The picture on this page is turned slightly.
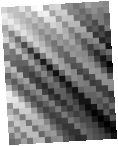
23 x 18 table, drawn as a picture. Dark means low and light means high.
Ninth with the lowest average: bottom right. Mirror symmetry: none. Grain: diagonal, down to the right. Slope: up to the top left.
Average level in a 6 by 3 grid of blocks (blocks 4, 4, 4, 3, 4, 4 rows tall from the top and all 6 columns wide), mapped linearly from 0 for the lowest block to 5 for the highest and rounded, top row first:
5 5 2 / 4 3 2 / 2 2 1 / 2 1 2 / 4 1 0 / 3 1 0
